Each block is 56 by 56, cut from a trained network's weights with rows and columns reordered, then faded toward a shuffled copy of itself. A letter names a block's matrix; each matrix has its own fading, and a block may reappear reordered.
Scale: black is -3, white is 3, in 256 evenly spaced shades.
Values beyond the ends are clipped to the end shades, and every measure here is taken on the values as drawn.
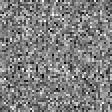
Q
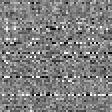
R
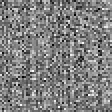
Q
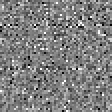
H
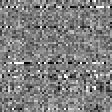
R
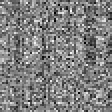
Q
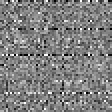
R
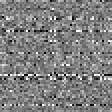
R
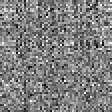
Q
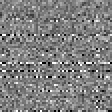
R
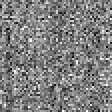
Q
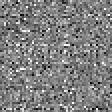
H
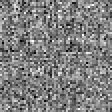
Q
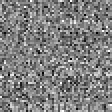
Q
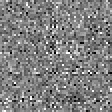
H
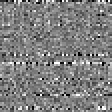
R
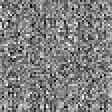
Q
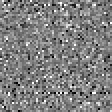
H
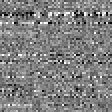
R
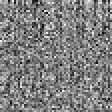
Q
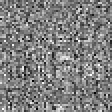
Q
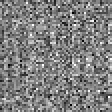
Q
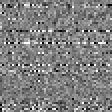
R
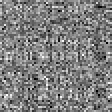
Q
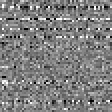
R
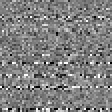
R
